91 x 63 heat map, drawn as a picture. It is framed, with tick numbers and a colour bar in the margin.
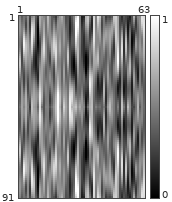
Streaks run downward. It is mirror symmetric from top to bottom. There is no overall slope. The values follow a bell shape.
